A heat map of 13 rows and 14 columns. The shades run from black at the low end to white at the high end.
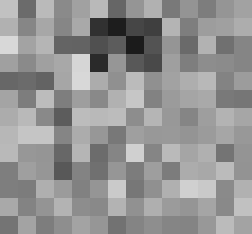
Roughest part: top middle. Odd patch: lower, in the top middle. Calmest part: middle right. Ninth with the lowest average: top middle.
